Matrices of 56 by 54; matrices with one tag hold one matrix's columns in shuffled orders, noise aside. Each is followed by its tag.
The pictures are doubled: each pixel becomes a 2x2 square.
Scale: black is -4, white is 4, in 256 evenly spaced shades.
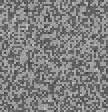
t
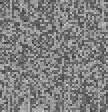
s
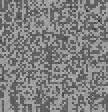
s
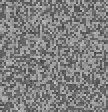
t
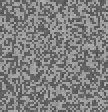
t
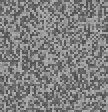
t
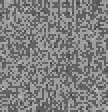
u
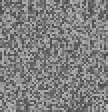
u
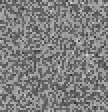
t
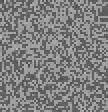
t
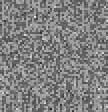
s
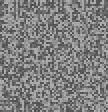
u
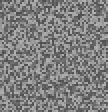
t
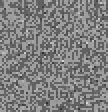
u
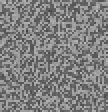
t
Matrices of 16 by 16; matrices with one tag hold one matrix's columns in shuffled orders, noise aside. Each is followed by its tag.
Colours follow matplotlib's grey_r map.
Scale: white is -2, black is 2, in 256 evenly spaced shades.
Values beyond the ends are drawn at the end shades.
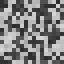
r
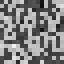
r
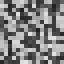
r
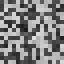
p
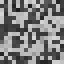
r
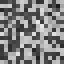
p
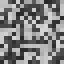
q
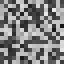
q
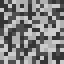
p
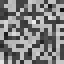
p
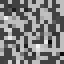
r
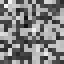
q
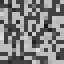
r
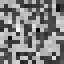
r
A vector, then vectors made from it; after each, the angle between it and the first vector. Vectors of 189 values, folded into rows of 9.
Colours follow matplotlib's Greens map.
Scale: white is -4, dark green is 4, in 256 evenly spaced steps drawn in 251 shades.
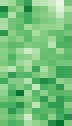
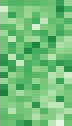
partly opposed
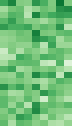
partly opposed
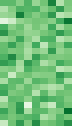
orthogonal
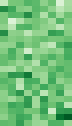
partly aligned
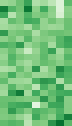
nearly parallel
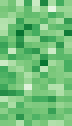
orthogonal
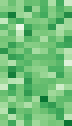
orthogonal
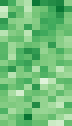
nearly opposite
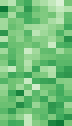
nearly parallel
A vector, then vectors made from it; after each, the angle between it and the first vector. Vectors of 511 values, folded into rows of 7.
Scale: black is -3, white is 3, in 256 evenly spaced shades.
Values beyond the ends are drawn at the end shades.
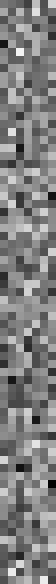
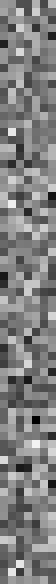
nearly parallel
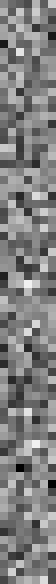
nearly parallel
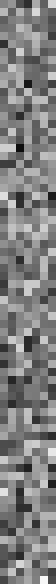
nearly parallel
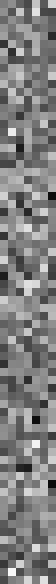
nearly parallel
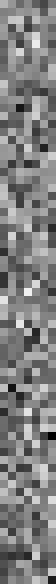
partly aligned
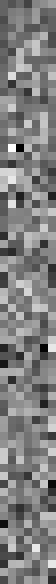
partly aligned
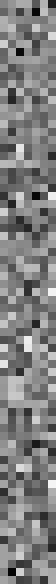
nearly opposite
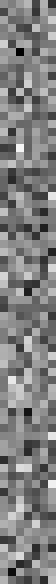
nearly opposite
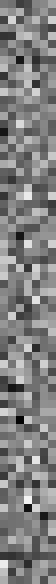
orthogonal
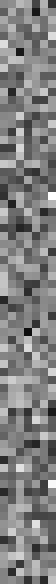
nearly opposite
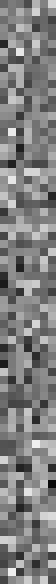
nearly parallel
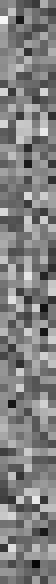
orthogonal
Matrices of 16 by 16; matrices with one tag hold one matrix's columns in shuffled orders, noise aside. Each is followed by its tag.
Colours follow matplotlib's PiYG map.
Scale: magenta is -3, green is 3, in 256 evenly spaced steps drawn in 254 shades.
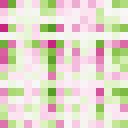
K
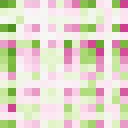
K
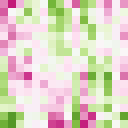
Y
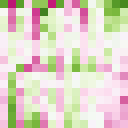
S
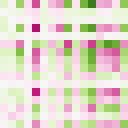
K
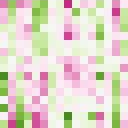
Y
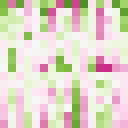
S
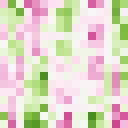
Y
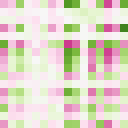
K
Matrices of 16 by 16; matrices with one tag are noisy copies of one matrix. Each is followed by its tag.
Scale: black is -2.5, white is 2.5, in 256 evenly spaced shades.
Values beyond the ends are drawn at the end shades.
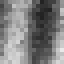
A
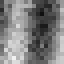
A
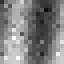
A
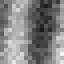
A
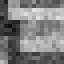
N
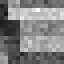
N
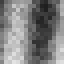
A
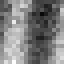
A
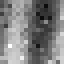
A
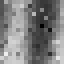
A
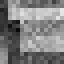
N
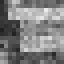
N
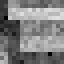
N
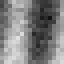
A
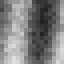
A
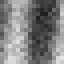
A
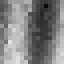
A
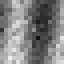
A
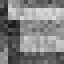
N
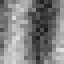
A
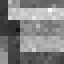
N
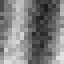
A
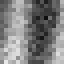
A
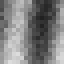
A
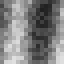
A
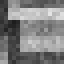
N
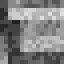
N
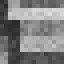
N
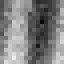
A
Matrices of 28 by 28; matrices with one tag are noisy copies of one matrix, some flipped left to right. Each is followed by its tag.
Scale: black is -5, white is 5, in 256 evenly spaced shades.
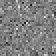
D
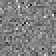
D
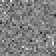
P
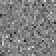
P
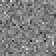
P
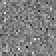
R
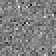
D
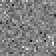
P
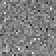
R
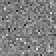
R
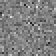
D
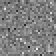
R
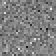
R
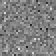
R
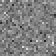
P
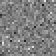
P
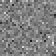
P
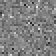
D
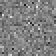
D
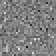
R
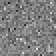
R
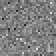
R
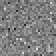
R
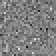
R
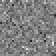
P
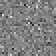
D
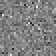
D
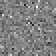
D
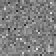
R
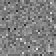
R
